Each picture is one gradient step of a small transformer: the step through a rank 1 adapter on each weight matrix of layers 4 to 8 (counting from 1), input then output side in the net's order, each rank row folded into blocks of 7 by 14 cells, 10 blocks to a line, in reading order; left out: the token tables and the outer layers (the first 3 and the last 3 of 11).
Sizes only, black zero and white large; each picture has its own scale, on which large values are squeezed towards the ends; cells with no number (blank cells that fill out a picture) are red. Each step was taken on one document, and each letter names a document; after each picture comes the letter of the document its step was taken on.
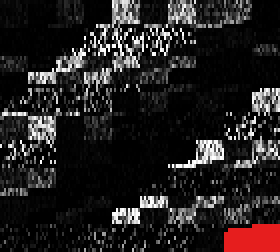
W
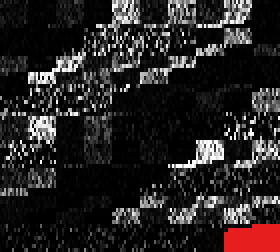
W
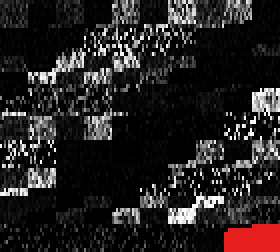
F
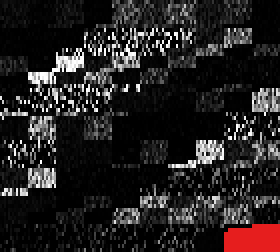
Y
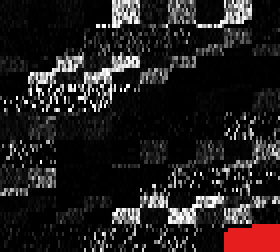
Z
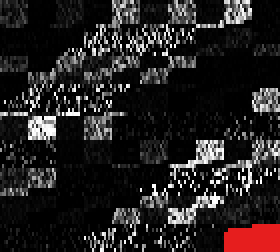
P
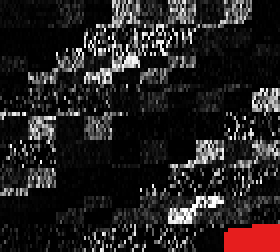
Y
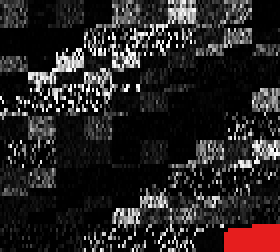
Y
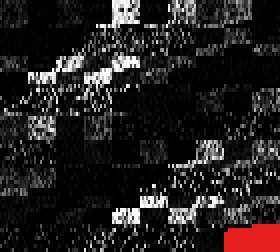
W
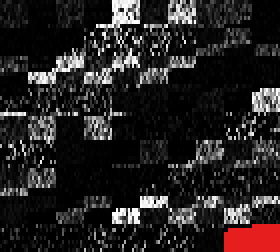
W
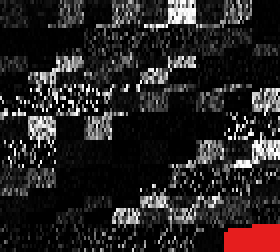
Y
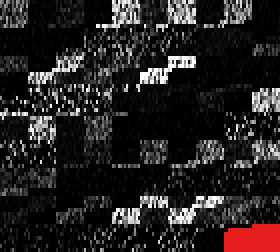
F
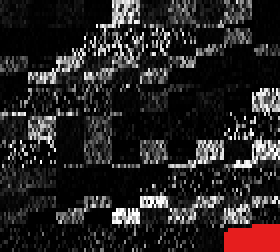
W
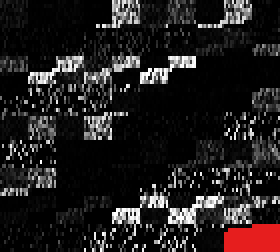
Z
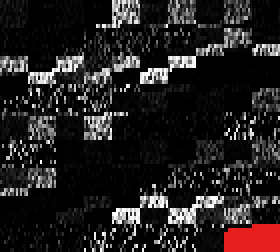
Z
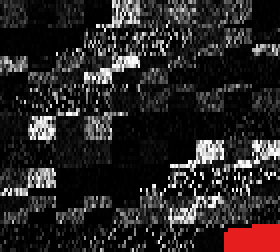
Y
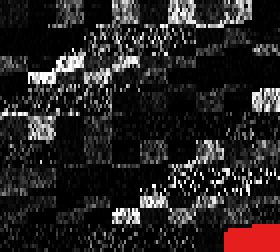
W
